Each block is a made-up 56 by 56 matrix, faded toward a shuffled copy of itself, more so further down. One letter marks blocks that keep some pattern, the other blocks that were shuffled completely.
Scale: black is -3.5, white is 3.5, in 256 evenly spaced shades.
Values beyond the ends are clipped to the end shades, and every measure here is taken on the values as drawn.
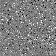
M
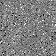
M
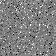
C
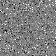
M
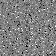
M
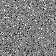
C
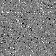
M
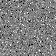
C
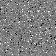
M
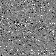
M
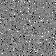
M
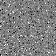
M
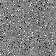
M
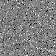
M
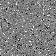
C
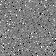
C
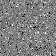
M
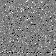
M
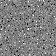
C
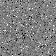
C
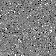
M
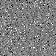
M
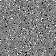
C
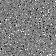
C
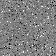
M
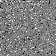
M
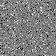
M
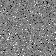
C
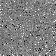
M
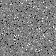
C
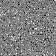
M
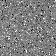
C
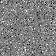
M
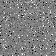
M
